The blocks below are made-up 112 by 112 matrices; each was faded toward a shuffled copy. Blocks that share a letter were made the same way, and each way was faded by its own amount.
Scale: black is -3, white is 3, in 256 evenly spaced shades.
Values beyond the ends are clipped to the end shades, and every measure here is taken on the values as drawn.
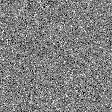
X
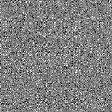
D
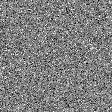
X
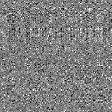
D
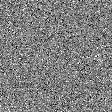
X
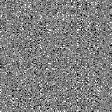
D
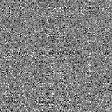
D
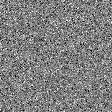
X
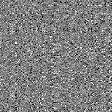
D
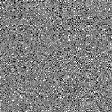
D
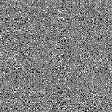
D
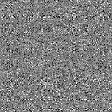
D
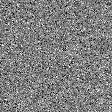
X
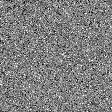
X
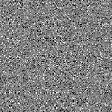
D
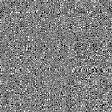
D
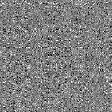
D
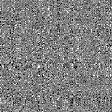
D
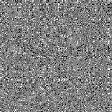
D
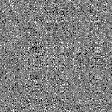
D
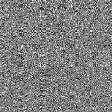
D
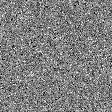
X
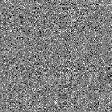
D
